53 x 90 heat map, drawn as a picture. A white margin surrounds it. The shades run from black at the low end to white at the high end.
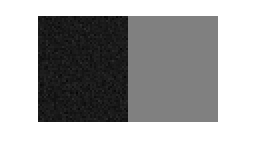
It is made of 1 by 2 panels. Panel 1,1: very low, fine-grained, faint in contrast. Panel 1,2: middling, flat.
